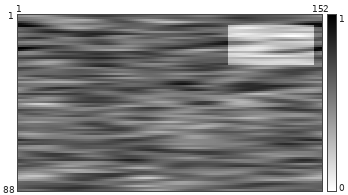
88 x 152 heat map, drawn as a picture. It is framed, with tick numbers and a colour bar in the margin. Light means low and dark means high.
Odd patch: lower, in the top right. Grain: streaks across. Ninth with the lowest average: top right. Mirror symmetry: none.
